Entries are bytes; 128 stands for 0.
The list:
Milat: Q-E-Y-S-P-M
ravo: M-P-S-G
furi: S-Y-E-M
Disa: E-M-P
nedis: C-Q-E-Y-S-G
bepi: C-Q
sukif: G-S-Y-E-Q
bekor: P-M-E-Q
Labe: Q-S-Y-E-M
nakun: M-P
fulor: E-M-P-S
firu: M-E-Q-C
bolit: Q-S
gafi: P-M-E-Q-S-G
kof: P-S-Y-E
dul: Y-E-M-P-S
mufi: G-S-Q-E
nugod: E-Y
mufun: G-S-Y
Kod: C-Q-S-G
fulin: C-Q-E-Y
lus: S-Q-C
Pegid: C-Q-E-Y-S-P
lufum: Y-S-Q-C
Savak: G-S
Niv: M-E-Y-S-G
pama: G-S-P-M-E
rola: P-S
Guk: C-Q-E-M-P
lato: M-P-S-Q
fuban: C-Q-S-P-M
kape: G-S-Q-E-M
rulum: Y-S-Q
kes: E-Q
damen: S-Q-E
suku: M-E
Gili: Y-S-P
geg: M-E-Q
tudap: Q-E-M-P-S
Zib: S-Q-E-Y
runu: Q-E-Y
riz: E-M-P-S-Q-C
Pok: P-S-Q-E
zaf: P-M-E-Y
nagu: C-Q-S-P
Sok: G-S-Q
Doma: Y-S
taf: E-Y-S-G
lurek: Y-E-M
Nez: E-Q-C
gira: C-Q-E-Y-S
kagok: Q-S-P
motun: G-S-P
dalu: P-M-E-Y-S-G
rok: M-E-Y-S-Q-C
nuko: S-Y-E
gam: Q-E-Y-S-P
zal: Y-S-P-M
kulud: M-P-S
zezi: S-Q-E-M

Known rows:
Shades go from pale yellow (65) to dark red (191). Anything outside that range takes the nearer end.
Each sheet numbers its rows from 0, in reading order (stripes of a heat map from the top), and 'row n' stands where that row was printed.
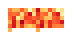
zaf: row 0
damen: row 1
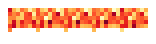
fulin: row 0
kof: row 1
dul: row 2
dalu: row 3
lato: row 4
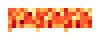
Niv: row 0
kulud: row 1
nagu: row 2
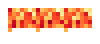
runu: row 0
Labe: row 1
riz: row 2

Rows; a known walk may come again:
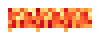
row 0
Pok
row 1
rulum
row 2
geg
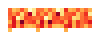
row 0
dul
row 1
dalu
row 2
Guk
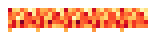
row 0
gam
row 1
furi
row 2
Milat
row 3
fulin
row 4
damen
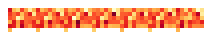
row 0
nagu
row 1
riz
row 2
zal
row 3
pama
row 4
Disa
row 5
kulud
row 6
mufi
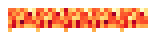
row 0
Niv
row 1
mufun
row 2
lufum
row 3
taf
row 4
fulor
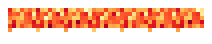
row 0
Nez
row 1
kagok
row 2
gira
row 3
nakun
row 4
bekor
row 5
bepi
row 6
rok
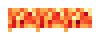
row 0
zaf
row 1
lurek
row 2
kof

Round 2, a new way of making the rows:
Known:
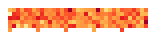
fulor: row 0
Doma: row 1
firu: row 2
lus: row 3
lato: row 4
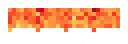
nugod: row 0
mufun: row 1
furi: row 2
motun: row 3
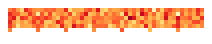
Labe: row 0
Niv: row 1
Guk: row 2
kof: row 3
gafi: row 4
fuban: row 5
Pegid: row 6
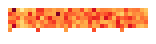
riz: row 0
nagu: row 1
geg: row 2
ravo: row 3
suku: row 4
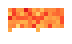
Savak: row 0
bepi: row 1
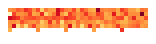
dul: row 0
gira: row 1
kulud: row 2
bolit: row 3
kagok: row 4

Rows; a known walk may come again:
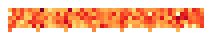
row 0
dalu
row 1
riz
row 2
zaf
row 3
nakun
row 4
Labe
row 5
nedis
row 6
tudap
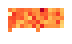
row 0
taf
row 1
Nez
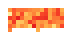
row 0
Niv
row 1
rola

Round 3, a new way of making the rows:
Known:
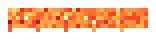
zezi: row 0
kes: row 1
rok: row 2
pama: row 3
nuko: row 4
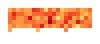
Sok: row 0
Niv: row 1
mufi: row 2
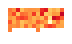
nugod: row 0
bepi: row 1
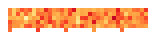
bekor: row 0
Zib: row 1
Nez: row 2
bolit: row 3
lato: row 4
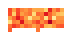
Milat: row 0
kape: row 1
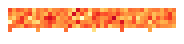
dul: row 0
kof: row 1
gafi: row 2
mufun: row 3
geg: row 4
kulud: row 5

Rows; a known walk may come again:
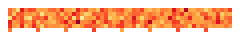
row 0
Labe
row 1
lato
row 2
kape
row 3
Zib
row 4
furi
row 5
bolit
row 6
runu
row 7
Pok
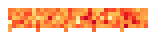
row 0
pama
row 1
lurek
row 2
lus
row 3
zezi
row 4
sukif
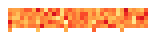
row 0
suku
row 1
dalu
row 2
ravo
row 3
tudap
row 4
Kod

